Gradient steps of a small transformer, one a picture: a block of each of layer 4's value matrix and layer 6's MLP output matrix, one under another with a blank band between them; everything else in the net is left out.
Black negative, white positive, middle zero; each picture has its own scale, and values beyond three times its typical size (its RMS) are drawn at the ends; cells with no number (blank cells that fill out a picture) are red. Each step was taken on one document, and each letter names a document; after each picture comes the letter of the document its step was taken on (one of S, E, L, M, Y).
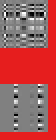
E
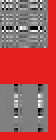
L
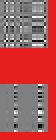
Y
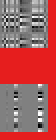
Y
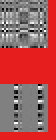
L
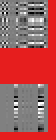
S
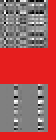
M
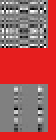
L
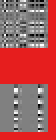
E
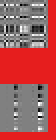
Y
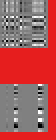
Y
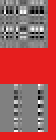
M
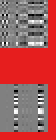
S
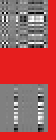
S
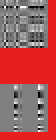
M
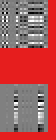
S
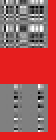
M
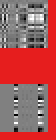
S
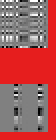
L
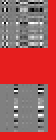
S
